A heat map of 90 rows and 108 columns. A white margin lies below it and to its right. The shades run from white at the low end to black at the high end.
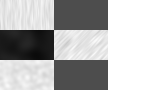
It is made of 3 by 2 panels. Panel 1,1: very low, streaked downward, faint in contrast. Panel 1,2: high, flat. Panel 2,1: very high, smooth, faint in contrast. Panel 2,2: very low, slanting up to the right, faint in contrast. Panel 3,1: very low, blotchy, faint in contrast. Panel 3,2: high, flat.
